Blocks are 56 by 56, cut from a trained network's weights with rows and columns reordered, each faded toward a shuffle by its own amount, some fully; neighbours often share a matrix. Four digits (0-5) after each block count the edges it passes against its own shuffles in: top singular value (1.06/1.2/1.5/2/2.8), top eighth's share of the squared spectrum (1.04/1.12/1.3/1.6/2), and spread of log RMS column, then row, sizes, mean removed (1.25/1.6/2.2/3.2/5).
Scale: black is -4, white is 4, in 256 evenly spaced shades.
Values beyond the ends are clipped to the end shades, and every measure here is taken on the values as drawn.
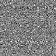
3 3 0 2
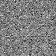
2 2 0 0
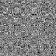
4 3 0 2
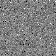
1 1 0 0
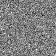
1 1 0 0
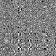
4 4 2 2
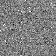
2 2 0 1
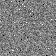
0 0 0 0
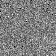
2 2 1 0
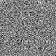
3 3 0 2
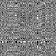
4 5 2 2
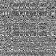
4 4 0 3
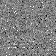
2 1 0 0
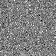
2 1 0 0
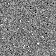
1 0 0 0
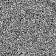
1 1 0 0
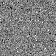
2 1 0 0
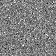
1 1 0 0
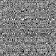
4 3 1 2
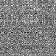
4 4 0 2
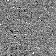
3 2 1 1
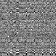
4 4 1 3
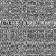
4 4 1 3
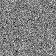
2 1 0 0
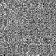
3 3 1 2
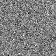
0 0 0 0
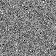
0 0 0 0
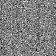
2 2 0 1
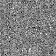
2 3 0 1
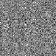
3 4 1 2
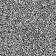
1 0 0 0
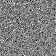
0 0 0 0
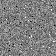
0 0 0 0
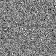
0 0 0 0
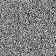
1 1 0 0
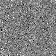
0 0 0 0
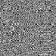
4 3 1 2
